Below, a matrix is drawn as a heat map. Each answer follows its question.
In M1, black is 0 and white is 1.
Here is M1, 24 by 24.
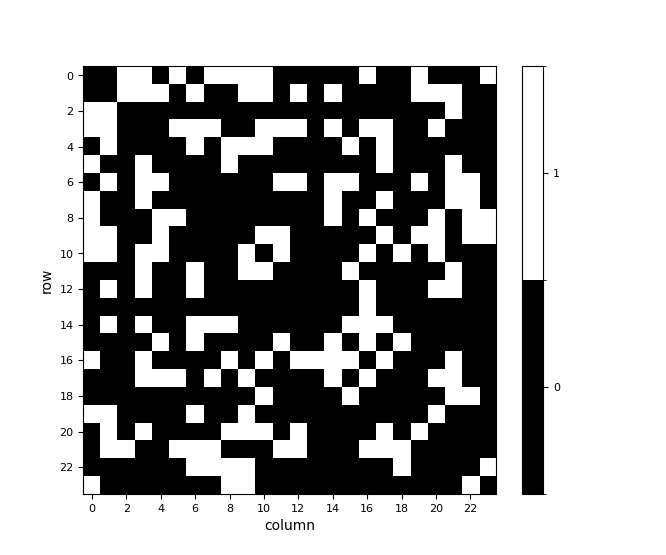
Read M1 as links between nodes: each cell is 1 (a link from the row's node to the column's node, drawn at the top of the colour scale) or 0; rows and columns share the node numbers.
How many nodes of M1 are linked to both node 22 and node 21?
3
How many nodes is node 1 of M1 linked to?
11
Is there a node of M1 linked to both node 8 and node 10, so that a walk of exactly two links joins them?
yes
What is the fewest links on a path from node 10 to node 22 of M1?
2
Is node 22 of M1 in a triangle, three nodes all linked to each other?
yes
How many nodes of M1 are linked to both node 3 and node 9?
6
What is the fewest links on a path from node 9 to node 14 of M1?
2
